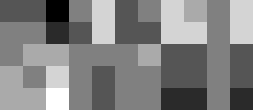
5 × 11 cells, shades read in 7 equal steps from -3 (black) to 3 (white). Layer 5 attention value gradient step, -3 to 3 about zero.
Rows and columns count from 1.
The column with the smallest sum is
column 6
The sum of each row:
1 3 0 -1 -2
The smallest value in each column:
-1 -1 -3 -1 -1 -1 -1 -2 -2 0 -2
